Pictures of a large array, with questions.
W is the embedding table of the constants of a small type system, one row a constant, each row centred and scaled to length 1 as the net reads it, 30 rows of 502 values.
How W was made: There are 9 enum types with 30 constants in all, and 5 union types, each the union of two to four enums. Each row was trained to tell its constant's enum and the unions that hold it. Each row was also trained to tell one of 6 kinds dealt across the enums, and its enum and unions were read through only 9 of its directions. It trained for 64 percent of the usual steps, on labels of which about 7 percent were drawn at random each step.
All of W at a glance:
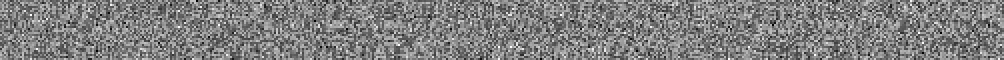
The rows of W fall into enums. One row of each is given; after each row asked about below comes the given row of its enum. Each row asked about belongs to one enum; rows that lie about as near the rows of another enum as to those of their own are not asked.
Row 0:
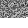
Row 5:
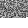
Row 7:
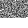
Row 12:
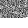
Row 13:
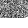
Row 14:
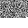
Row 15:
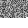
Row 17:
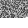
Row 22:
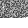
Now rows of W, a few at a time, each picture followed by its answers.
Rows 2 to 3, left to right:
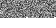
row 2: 7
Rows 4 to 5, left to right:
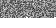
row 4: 15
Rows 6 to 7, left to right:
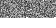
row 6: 15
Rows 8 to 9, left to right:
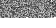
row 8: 0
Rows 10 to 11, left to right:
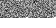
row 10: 22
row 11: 13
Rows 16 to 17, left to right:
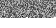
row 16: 14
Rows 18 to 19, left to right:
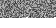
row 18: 13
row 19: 22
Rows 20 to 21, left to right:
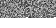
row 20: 15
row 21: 22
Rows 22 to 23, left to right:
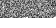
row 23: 17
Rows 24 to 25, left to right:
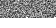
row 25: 5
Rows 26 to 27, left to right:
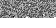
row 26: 17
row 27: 0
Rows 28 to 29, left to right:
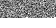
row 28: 17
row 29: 7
